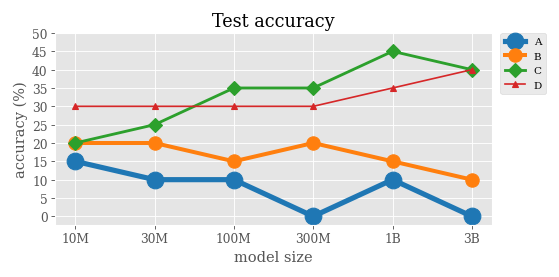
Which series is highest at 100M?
C
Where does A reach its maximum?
10M
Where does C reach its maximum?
1B
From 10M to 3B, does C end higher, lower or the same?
higher
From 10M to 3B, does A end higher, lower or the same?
lower
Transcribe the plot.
Title: Test accuracy
x-axis: model size, ticks 10M 30M 100M 300M 1B 3B
y-axis: accuracy (%), ticks 0 5 10 15 20 25 30 35 40 45 50
Legend: A, B, C, D
Values:
A: 15 10 10 0 10 0
B: 20 20 15 20 15 10
C: 20 25 35 35 45 40
D: 30 30 30 30 35 40
